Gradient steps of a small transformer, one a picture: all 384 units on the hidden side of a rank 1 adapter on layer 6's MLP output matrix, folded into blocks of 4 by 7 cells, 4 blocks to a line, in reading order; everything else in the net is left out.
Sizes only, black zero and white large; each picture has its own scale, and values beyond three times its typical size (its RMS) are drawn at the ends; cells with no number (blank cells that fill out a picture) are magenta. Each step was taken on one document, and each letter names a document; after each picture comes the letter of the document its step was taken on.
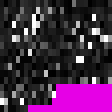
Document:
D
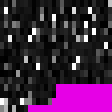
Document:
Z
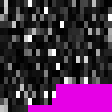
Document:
D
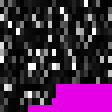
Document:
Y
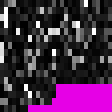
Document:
Y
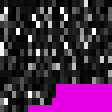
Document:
Y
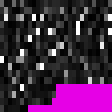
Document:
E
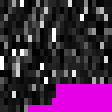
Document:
E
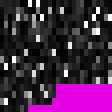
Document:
D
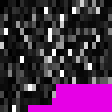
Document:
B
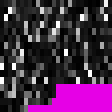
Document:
E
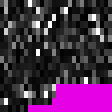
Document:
D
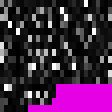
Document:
Y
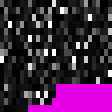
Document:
Y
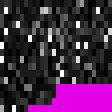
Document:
B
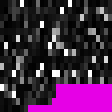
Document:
E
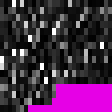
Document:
E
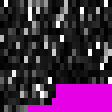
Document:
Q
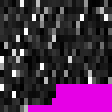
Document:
E
